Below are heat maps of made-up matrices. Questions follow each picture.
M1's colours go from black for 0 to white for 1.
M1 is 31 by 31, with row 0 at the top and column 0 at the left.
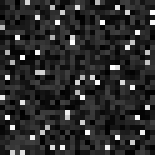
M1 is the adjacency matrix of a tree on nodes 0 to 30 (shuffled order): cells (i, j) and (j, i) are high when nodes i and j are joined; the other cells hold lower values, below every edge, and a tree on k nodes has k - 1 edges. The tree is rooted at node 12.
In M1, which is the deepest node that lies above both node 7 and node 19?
10
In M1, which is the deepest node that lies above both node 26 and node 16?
10
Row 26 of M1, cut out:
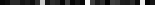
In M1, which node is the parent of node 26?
8
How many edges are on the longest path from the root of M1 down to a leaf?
8
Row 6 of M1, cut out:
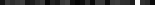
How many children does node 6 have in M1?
0
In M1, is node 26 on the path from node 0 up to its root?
no
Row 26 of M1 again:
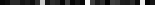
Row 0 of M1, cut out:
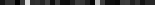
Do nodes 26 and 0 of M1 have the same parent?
no
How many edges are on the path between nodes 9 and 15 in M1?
7
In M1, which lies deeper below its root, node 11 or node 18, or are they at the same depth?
node 18
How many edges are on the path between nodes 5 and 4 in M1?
11
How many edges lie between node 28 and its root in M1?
7
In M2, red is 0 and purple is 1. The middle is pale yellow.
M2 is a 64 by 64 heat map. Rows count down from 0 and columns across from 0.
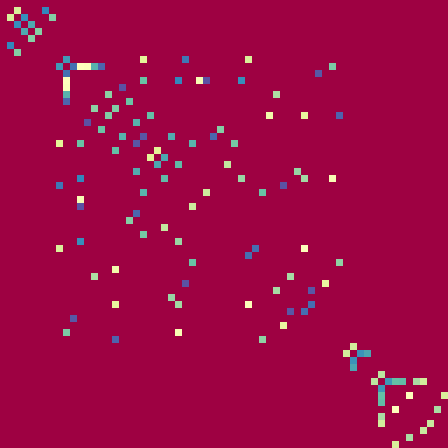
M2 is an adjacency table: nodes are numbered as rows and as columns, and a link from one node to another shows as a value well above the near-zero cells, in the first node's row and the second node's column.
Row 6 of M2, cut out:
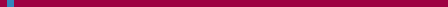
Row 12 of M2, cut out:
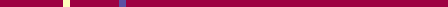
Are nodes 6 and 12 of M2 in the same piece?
no
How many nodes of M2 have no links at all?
1
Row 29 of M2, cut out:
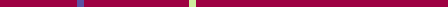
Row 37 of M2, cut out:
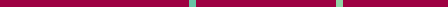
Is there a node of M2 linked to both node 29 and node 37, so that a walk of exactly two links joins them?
yes
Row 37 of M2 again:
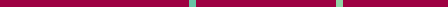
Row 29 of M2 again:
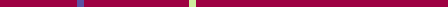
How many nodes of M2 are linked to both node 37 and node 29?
1
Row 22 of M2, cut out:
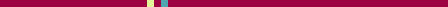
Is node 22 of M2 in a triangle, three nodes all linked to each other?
no
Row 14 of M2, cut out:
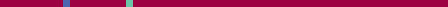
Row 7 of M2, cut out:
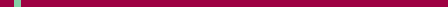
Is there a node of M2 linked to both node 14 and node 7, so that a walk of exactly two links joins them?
no
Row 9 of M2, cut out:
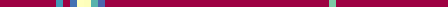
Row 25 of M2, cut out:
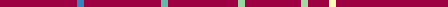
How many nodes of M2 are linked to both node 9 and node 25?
2
